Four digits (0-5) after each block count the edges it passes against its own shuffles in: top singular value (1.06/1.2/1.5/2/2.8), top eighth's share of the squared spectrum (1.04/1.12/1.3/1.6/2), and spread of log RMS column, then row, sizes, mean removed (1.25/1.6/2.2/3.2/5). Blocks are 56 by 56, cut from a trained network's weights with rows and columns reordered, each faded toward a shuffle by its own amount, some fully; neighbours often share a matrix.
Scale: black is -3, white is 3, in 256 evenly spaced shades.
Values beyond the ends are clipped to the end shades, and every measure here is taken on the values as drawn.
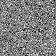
0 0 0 0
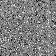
0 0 0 0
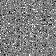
1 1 0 0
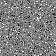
0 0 0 0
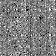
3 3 1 2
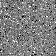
1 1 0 0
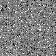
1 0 0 0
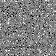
1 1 0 0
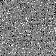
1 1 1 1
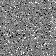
0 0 0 0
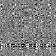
3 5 2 3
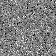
0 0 0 0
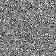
1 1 0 0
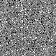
1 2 0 1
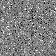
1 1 0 0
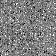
1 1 0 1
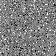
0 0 0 0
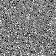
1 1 0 0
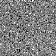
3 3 1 2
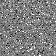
1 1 0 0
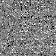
2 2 2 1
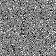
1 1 1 0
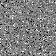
1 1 0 0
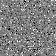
1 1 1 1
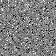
1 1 0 0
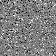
0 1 0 0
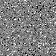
1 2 1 1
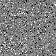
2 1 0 0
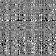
3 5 2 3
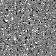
0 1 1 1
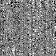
2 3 2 2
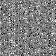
2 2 1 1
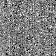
2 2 0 0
